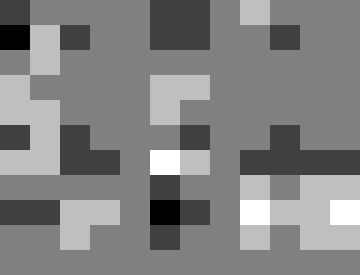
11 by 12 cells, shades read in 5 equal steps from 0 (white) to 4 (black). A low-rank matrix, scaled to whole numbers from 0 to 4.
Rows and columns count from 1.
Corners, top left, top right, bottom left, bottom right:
3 2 2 2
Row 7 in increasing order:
0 1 1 1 2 2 3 3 3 3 3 3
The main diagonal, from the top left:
3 1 2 2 2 2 1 2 0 2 2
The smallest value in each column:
1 1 1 1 2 0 1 2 0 1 1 0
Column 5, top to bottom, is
2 2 2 2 2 2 2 2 2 2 2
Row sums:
26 29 23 21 21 27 25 22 21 21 24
